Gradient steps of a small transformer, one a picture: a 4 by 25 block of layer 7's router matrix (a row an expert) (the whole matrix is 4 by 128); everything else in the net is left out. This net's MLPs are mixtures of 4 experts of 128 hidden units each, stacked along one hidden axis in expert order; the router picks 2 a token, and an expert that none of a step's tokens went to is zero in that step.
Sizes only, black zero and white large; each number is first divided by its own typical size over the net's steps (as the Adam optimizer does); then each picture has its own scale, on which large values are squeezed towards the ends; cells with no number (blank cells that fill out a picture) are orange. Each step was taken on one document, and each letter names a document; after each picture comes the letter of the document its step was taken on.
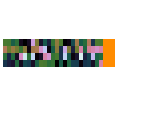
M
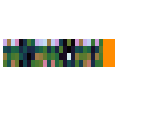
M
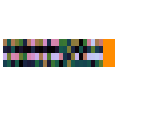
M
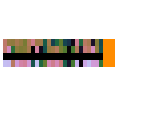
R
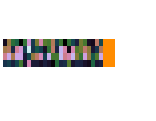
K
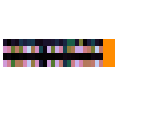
R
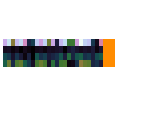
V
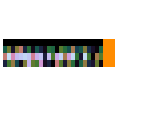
K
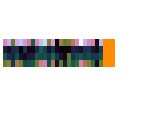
V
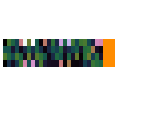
V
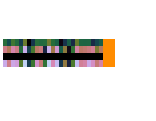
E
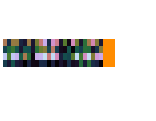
M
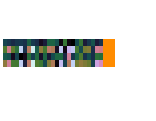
R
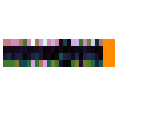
V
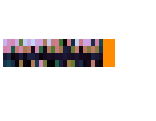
R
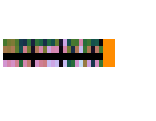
E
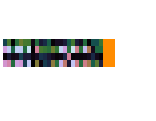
K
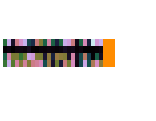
K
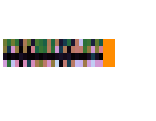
E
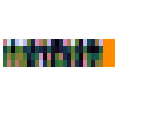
K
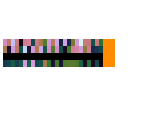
E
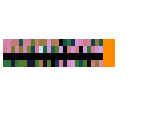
R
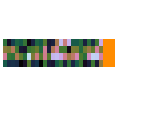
M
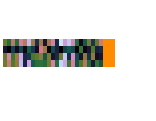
K
